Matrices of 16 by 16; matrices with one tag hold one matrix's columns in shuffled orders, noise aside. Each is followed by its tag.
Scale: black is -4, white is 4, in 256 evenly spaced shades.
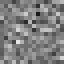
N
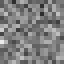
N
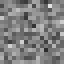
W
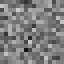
W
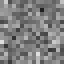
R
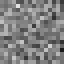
W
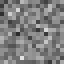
N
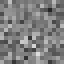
R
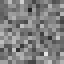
R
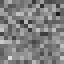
N
